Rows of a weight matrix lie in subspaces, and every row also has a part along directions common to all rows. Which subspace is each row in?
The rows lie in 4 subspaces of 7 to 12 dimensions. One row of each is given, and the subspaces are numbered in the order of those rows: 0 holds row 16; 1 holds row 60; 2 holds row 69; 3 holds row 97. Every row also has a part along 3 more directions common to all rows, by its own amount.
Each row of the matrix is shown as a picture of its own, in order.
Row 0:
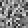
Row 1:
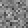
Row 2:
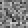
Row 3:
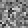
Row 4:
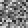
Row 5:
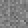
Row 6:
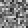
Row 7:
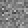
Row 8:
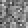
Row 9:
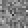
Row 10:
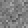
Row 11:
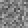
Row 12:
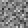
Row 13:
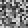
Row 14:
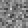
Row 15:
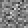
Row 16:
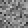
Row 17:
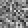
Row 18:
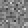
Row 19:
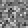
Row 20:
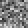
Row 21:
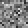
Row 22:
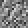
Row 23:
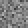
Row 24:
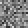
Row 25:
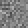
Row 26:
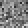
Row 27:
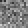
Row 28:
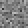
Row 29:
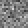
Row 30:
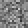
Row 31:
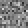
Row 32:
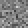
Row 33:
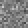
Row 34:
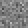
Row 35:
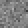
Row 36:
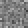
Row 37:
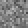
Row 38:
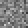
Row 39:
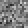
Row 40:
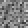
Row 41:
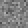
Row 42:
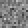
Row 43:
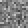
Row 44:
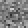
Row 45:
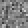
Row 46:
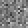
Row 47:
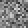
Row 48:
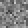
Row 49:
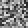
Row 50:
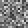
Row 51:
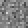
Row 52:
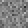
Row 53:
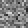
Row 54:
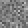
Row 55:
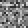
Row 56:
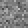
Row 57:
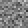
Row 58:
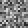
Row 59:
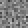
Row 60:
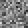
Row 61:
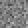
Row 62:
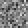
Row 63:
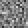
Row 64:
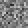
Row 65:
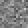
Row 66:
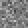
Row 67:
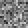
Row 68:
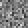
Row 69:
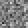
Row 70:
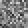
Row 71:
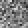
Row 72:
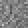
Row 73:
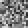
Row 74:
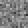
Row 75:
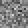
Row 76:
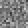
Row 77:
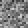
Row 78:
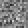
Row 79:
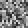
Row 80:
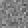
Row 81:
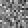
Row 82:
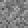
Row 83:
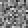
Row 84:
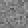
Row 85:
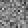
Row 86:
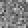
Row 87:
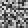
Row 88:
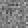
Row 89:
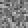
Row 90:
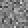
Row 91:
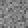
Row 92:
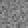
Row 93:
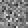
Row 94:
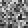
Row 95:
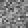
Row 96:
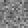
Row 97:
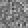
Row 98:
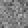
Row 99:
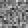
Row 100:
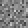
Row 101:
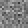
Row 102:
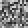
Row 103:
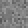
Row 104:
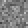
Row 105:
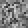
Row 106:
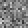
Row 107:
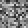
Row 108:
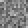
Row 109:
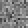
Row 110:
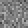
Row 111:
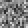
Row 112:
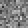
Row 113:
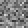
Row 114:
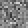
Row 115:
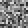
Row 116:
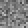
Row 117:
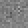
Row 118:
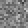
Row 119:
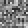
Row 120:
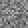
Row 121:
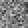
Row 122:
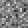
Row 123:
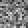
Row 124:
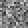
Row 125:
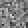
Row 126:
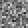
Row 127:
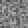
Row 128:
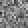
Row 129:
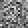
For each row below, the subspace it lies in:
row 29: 0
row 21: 3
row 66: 1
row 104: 2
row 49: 3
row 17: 3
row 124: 1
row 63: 2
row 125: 1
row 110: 2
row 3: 2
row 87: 3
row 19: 2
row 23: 0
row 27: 0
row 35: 0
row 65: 0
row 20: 0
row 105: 1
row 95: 1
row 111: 1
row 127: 1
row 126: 1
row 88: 3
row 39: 1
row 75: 0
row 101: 3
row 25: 0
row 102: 1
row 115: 0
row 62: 0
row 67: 2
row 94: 0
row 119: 2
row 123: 0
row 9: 1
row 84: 0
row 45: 2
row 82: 2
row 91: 1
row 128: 2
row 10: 3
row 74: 1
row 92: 0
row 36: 0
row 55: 0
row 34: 3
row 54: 3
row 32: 1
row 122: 1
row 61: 2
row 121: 0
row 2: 1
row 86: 0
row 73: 1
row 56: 2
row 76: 1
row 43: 0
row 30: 1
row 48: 2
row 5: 3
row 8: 1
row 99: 2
